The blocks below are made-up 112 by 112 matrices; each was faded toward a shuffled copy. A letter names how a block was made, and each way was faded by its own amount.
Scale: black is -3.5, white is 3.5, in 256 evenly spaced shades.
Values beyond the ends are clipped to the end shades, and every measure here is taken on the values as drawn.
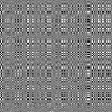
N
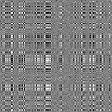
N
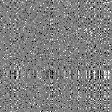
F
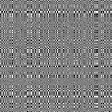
N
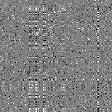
F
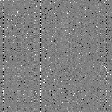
F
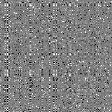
F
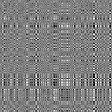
N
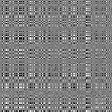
N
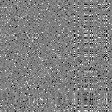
F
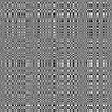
N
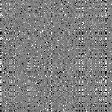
F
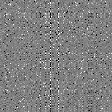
F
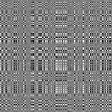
N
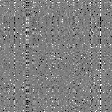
F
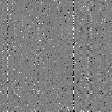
F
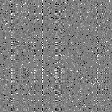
F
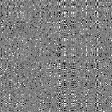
F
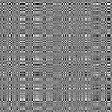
N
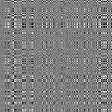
N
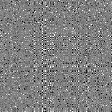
F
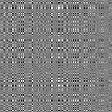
N
